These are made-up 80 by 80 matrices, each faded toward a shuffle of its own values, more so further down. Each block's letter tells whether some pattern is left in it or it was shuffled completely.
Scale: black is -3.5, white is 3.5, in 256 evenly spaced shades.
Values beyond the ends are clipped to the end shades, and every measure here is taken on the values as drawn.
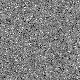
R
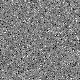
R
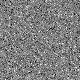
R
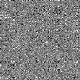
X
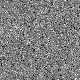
R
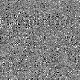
X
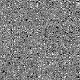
X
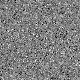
R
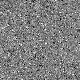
R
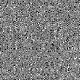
X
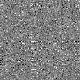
X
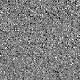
X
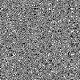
X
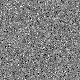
R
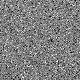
R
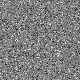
R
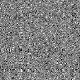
X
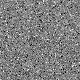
R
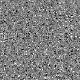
X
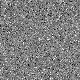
R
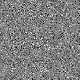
X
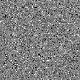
X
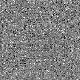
X
